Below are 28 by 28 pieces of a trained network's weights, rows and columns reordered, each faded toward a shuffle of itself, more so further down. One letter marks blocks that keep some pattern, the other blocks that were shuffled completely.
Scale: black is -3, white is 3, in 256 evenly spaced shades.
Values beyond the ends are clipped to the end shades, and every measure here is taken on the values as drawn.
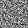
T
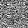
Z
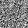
T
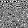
Z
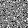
T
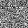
Z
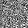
Z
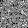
T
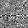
Z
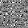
Z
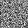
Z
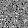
T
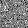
T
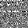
Z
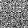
Z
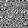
Z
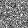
T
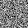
T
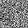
Z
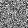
T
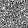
T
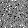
T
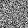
T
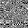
Z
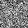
T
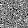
T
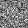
Z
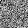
T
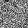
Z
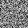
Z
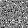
Z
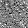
T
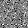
Z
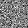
T
